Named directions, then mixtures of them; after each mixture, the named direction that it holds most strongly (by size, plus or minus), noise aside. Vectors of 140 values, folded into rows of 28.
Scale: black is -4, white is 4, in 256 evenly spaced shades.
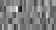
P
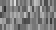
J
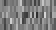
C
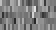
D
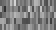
J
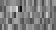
P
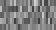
J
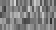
J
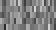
J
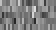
D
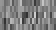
C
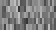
J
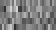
P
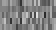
C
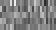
J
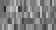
P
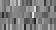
D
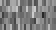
D
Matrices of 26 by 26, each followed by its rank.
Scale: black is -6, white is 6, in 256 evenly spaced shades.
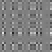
one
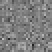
five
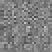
five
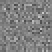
five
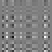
one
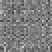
five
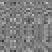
three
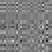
two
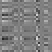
two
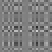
one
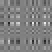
one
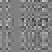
two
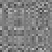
three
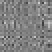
three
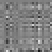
two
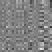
three
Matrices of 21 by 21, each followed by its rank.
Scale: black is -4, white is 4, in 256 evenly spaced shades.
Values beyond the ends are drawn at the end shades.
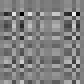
one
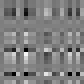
one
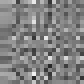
three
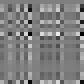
one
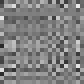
two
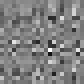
three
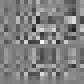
two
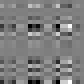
one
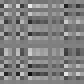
one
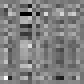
two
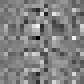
three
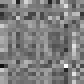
three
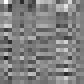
two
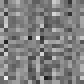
three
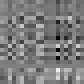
two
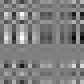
one
